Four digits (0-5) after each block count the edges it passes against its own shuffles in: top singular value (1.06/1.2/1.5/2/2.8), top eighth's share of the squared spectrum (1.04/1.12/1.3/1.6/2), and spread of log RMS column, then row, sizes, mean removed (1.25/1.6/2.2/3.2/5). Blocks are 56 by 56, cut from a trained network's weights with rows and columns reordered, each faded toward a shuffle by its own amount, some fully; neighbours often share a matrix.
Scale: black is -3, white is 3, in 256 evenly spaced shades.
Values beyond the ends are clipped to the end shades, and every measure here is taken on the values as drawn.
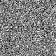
2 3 0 0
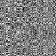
4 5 3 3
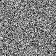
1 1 0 0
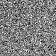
0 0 0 1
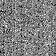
1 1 0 0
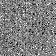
1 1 0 0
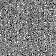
1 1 0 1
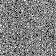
0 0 0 0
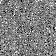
0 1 0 0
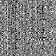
3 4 2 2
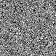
1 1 0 0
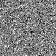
2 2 0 0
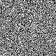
1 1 0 0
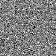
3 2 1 0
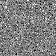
2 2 0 0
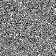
2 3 1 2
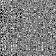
3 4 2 2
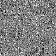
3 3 1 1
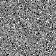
2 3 1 0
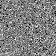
1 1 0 0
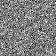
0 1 0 0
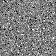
0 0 0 0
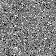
0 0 0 0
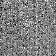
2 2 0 1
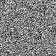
2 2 0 1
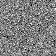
0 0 0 0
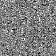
2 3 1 0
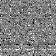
2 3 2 1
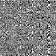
3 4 3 1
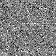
1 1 0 0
